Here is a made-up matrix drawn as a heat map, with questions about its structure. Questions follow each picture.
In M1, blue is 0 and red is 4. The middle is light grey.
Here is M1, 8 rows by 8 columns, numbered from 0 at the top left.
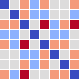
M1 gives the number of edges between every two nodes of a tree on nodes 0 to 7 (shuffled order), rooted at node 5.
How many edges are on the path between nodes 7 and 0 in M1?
3
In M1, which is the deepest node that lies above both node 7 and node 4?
1
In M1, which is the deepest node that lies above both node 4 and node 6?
3
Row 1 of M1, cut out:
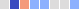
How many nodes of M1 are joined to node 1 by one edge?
3
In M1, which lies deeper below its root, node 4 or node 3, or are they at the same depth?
node 4
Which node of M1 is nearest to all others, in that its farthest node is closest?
3
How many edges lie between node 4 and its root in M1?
3
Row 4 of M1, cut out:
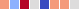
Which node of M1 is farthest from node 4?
2
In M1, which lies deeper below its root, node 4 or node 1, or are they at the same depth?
node 4
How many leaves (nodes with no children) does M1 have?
5
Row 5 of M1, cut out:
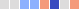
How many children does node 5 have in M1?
2
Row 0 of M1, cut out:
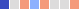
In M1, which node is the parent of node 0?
3
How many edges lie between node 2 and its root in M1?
1
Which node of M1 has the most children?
3
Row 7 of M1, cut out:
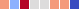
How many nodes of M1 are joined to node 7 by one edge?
1
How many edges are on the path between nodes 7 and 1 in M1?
1
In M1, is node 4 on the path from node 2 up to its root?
no
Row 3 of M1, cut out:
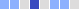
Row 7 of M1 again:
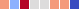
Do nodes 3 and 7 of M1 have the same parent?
no
